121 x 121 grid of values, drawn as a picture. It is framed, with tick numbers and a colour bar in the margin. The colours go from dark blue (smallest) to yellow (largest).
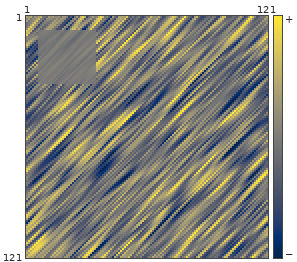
No row or column stands out. In the top left lies a patch that is calmer than the rest. The top left is the smoothest part. Overall the values sit about 50% of the way up the scale. Streaks slant up to the right. No overall slope runs across the table. The histogram is bell-shaped. The halves do not mirror each other.
